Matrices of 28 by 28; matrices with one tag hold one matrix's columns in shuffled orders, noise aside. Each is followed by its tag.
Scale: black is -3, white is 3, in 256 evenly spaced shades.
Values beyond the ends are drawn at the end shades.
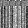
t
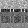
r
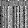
t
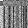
t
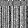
t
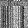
t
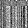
t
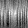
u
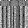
t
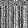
t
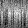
u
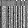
t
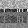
r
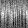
u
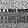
r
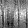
u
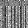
t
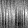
u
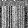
t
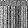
t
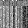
t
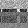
r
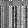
t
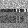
r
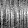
u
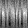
u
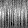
u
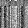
t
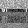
r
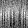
u
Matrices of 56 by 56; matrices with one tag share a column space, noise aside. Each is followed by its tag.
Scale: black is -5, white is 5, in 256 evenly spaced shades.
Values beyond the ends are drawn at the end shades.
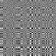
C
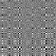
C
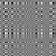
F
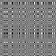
F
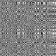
F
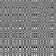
C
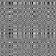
F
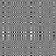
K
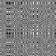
F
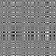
K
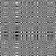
K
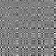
C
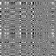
F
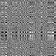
K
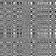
F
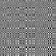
C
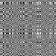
F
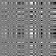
F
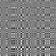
C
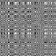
F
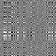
K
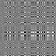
K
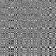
C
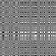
K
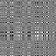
K
